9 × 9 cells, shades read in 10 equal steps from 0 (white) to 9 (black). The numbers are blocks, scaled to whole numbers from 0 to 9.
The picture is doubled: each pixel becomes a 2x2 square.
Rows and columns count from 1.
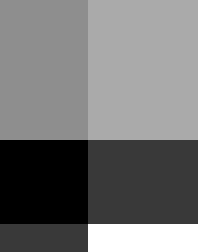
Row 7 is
9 9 9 9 7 7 7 7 7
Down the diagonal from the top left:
4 4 4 4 3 7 7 7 0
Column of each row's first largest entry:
1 1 1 1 1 1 1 1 1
